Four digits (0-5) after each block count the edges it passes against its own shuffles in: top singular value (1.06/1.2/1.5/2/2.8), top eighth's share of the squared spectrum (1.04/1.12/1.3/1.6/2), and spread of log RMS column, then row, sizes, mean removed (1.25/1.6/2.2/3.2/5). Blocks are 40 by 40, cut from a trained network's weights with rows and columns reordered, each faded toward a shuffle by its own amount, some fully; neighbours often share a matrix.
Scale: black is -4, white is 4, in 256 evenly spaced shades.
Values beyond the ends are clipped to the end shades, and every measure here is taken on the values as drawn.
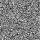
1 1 0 0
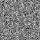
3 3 1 1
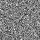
0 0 0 0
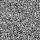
2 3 1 0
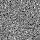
0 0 0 0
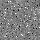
0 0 0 0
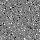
0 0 0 0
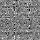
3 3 2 0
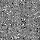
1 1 0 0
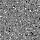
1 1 0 0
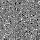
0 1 0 0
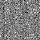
2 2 0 1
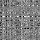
3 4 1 3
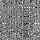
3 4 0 3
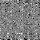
2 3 0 2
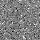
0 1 0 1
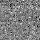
1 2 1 0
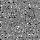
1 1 1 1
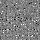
2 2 0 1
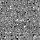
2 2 1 0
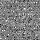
2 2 1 0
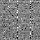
2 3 2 0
